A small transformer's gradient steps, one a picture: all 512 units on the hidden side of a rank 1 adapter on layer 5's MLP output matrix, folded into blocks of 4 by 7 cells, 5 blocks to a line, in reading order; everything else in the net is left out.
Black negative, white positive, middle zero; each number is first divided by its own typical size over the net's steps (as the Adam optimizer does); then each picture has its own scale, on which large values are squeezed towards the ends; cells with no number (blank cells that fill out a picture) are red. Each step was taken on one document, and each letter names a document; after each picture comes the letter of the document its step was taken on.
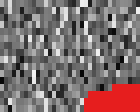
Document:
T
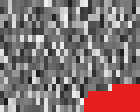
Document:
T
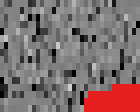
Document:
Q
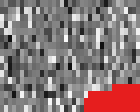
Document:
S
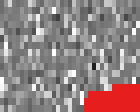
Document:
Q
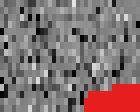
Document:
Q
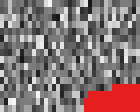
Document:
T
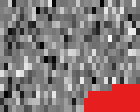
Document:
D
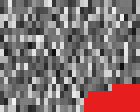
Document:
T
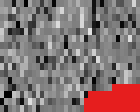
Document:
D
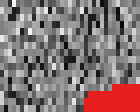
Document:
D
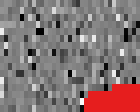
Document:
Q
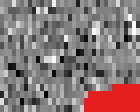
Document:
D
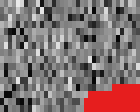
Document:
S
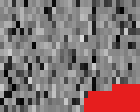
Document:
D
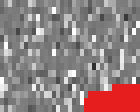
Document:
Q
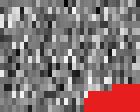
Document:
S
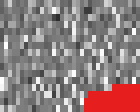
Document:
Q
